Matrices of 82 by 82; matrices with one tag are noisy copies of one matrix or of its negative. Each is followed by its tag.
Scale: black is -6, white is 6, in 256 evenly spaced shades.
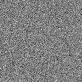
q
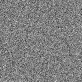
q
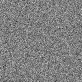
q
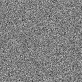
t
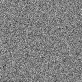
q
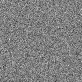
q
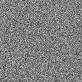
q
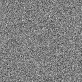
t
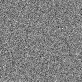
q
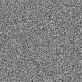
t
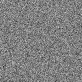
q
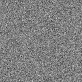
t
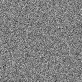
q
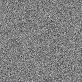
t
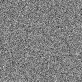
q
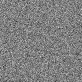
q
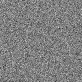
q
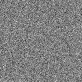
q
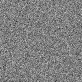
q
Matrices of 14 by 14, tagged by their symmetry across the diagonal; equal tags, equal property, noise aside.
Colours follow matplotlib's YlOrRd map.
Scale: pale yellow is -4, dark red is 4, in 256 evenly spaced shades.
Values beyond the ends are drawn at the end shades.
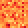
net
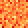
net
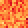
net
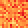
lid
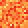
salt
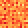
lid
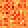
salt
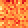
lid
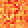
lid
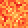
salt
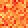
lid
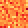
lid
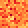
net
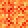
salt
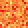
lid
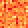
net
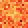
salt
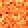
net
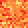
net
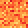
net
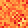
salt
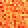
lid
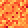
salt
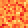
lid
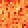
net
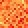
salt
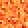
lid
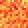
net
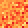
salt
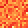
salt
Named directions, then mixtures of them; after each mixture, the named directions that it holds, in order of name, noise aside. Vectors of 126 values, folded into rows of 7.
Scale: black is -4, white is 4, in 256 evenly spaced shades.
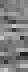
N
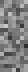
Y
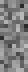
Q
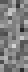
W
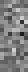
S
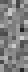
W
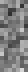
Q, W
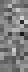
S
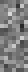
W, Y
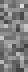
Q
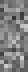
Q, Y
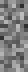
Q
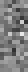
S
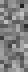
Q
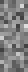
Q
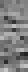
N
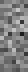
Q, S
